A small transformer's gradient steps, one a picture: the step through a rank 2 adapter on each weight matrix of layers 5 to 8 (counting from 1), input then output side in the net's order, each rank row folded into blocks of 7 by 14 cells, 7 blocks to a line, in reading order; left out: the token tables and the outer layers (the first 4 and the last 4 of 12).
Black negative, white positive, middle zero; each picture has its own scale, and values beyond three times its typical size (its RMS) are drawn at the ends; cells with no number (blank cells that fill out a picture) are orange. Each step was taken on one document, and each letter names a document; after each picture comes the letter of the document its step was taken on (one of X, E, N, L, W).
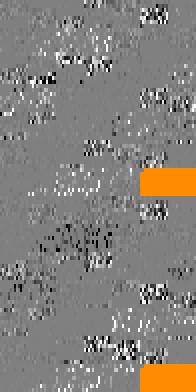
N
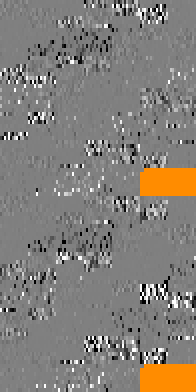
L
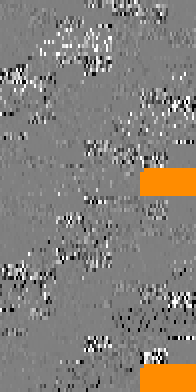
N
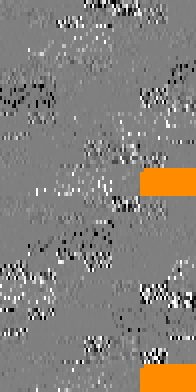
L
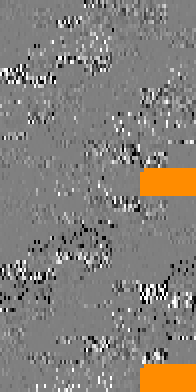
L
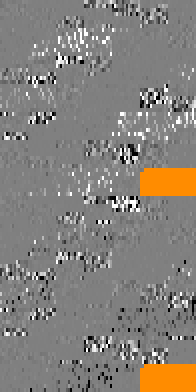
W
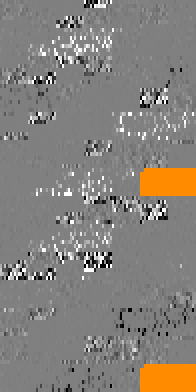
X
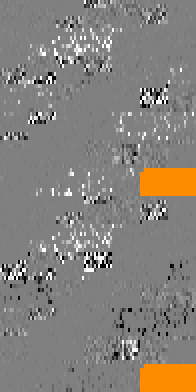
X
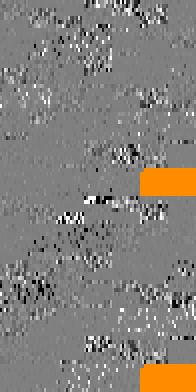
W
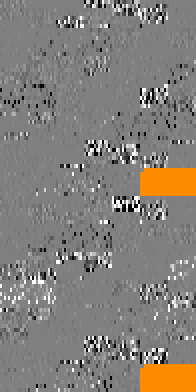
L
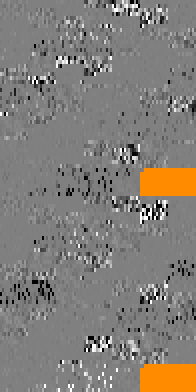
W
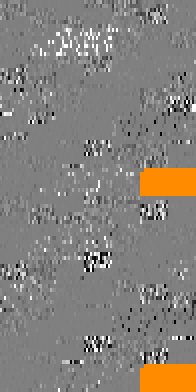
N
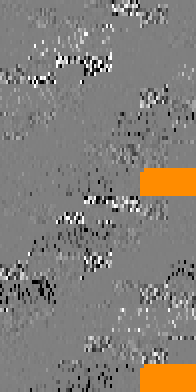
W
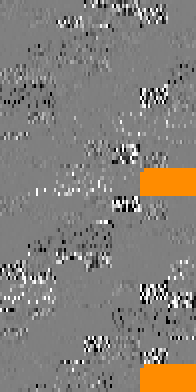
L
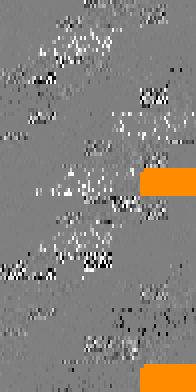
X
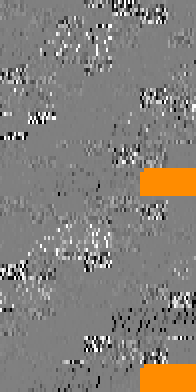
N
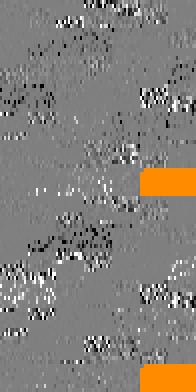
L
